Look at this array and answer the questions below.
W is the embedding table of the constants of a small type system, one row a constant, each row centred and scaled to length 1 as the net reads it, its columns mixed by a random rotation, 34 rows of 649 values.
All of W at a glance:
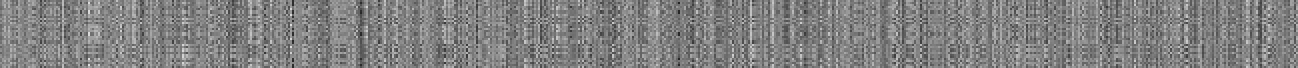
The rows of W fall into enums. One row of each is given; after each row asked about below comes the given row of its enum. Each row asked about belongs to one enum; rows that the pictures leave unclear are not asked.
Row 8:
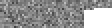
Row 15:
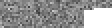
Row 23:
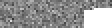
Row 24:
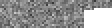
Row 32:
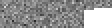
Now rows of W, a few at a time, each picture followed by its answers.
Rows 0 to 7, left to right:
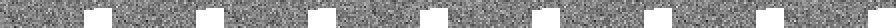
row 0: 8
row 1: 32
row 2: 8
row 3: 15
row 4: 23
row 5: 32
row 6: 32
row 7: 23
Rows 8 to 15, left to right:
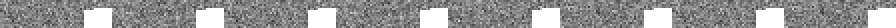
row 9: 24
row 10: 8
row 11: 24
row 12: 23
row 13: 15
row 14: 8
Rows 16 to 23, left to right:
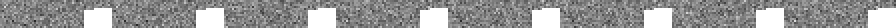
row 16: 32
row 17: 32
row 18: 15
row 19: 23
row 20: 8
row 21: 8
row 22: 24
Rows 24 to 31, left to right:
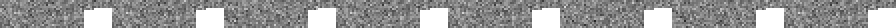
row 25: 24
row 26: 23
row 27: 24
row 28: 24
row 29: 32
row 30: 8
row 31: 24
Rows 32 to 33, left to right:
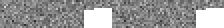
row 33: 8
